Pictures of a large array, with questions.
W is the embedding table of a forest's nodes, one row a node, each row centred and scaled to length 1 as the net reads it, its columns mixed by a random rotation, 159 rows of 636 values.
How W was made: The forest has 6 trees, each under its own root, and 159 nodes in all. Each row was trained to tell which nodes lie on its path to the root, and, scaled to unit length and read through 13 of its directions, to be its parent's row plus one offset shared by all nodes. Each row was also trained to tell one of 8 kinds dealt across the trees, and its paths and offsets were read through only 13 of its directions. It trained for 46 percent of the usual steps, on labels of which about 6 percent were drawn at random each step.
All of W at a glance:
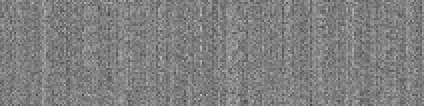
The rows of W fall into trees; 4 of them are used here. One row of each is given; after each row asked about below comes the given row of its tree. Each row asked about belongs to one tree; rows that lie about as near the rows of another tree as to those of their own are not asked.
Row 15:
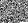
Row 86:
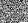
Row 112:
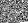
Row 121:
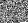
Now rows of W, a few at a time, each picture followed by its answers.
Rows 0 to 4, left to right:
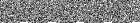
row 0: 15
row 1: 86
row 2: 86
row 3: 112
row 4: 112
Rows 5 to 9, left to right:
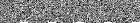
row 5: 112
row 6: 112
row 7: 86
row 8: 121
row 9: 86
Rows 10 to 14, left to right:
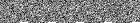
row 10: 112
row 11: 15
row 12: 15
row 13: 86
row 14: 86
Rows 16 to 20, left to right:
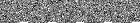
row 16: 86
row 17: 15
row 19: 86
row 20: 15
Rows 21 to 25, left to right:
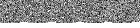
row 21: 86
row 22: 86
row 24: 86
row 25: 86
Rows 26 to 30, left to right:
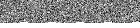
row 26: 112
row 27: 112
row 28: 15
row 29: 112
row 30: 121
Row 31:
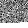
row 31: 15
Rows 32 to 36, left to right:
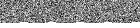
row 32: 15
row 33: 86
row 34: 112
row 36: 15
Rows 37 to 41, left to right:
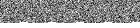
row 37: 112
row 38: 86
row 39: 112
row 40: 15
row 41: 15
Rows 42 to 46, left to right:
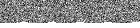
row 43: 121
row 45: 112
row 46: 86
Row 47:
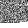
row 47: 112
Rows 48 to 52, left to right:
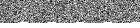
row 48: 86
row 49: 15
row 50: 15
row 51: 112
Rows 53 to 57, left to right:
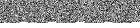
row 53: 15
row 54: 15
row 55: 86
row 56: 15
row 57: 86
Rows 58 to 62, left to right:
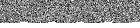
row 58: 86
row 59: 121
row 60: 121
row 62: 112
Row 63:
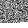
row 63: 112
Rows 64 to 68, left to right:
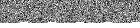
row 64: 112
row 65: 86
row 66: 86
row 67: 15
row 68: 112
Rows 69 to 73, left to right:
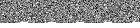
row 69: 86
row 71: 112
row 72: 112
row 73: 86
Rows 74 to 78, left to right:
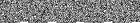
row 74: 86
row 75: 86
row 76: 86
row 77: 86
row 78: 15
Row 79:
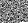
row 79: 86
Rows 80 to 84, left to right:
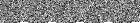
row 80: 86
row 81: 86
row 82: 15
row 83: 112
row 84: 86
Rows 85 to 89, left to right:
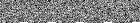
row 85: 15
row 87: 15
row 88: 112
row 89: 86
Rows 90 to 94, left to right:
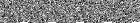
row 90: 86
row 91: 112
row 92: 112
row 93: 15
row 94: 86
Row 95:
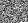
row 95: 15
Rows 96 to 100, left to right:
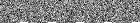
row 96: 86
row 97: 15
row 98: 86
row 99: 15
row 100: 112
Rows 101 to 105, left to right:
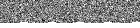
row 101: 112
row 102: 121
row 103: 86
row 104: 121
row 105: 121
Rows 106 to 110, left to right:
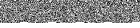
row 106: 121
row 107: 112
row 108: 15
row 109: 15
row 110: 86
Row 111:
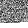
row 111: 86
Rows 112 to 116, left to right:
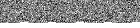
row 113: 15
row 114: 15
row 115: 121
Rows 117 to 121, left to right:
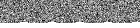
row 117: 112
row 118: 121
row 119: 86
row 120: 86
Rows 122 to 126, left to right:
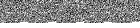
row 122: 86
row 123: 112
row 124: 112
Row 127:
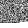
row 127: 112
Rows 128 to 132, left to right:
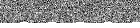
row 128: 121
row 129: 86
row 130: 112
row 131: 121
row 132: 86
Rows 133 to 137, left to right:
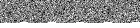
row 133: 121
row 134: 86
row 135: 112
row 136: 112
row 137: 112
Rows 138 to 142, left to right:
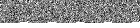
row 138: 112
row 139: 112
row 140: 15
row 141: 112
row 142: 86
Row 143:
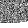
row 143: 112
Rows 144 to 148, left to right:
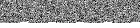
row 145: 112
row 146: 121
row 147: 86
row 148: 15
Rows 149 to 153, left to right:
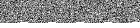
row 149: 112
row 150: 112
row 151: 112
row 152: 112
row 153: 86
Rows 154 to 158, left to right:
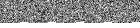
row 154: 112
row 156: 112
